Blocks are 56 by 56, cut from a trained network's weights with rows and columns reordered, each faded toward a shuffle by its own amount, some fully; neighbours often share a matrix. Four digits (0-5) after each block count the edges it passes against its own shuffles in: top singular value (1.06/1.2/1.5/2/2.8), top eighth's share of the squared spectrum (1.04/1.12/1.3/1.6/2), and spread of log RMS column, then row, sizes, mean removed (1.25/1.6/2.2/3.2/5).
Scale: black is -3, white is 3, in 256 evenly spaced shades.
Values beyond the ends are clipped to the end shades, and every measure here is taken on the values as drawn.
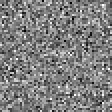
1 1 0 0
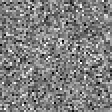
0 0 0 0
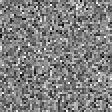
0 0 0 0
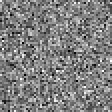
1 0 0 0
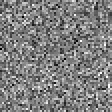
0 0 0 0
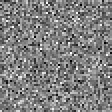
0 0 0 0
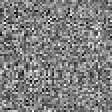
3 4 2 1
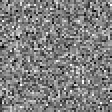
1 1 0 0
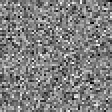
3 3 1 0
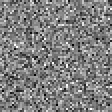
1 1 0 0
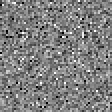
1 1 0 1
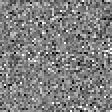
2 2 0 1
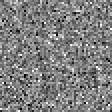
0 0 0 0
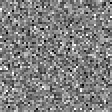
1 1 0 0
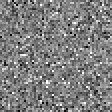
1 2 0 1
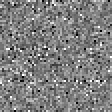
2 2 0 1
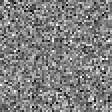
2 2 0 0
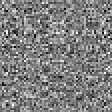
4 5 2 2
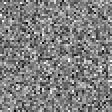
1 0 0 0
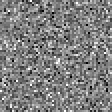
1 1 0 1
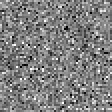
0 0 0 0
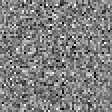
3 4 2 2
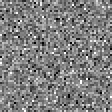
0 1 0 0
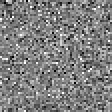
0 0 0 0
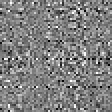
3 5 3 3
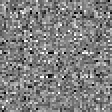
3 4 2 2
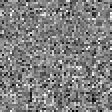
3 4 2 2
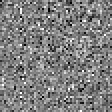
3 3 2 1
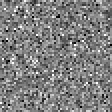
1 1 0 0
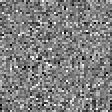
2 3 1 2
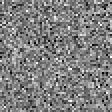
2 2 0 0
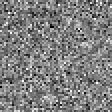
1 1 0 0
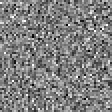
3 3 1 0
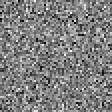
0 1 0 0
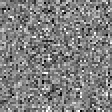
2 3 1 1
